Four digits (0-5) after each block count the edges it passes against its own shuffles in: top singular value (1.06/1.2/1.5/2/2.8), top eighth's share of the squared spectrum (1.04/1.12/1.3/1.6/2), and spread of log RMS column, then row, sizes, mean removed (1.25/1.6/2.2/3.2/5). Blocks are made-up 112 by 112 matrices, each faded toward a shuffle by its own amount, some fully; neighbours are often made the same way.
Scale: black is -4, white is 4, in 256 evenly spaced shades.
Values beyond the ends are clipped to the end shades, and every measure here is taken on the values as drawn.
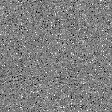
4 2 1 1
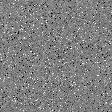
1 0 0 0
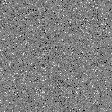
3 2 0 0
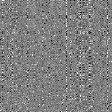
5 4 3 2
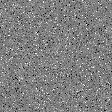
2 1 1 0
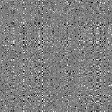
5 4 3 3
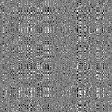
5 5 4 3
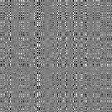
5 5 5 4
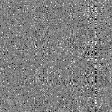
4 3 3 1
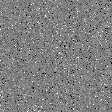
3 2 1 0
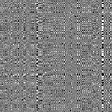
5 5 4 3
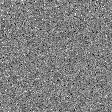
0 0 0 0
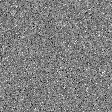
0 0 0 0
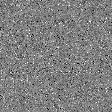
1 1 0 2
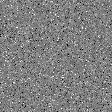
0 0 0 0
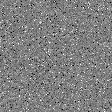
0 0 0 0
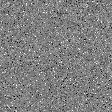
0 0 0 0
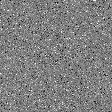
0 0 0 0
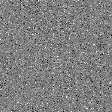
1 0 1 1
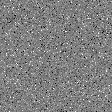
2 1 0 0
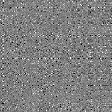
4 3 2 3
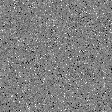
2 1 0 0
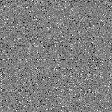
4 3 1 2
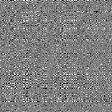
5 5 3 4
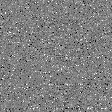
3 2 0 1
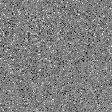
3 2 0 1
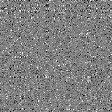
4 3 2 2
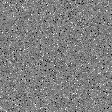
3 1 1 0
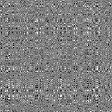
5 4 3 3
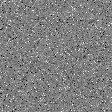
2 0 0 0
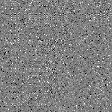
4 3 1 1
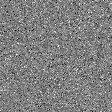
0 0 0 1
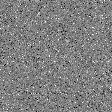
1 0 0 1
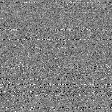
2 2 0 3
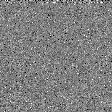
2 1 0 2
